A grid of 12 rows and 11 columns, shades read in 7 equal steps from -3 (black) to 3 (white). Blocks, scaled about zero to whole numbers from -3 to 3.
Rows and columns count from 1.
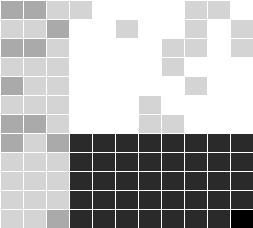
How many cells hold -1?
0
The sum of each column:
19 21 21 10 11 10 9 8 7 10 8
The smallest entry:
-3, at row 12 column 11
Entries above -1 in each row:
11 11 11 11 11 11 11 3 3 3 3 3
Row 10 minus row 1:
1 1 0 -4 -5 -5 -5 -5 -4 -4 -5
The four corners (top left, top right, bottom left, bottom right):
1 3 2 -3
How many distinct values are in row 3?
3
